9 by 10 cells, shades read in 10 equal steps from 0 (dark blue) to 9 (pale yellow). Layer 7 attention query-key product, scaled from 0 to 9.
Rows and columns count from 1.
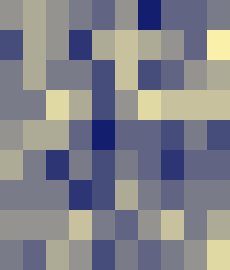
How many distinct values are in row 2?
7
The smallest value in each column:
2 3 1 1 0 3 0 1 3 2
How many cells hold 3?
15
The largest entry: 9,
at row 2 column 10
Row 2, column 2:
6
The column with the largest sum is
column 10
